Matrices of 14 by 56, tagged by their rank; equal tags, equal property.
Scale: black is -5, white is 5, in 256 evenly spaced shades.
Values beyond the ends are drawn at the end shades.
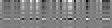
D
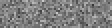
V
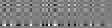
D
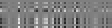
D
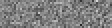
V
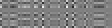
D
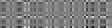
D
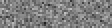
V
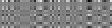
D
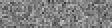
V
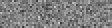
V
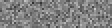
V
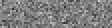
V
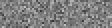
V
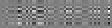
D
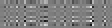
D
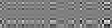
D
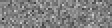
V
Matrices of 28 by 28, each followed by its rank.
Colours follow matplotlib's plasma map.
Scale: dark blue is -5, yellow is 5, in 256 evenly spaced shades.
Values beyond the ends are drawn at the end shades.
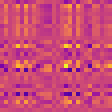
two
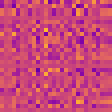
three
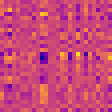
three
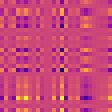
one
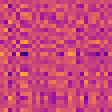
three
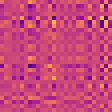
two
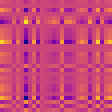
one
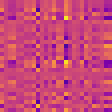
two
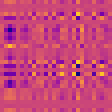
two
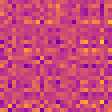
three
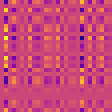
one
